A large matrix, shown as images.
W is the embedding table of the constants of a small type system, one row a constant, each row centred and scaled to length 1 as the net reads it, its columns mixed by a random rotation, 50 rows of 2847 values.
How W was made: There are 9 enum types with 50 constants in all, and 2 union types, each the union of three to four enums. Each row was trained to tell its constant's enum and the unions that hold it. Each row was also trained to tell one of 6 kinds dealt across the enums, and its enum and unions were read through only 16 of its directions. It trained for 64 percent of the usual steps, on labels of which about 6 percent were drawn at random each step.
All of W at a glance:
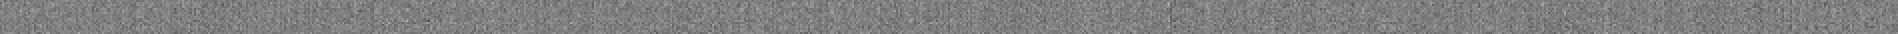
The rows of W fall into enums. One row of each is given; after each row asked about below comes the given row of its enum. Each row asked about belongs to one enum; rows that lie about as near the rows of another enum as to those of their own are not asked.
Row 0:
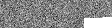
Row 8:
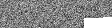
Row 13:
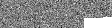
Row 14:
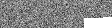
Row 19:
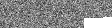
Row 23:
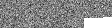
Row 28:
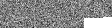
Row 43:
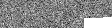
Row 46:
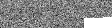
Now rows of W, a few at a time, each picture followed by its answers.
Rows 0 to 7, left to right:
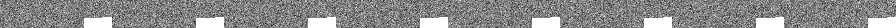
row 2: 28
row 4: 8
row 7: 23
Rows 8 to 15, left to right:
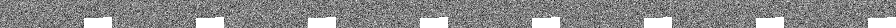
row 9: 8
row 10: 0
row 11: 19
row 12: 13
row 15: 28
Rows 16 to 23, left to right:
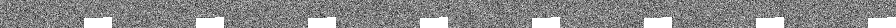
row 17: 13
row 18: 14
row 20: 23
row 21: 0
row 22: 28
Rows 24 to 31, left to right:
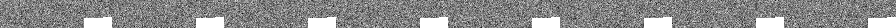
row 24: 28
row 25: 43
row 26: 23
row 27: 46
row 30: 13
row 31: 8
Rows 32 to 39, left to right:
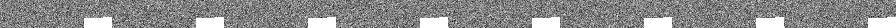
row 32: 28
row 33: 0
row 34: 23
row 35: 0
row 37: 14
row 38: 13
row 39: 43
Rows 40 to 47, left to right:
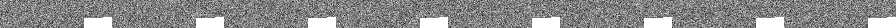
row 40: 8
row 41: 43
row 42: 23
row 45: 14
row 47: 8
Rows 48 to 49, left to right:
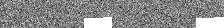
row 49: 0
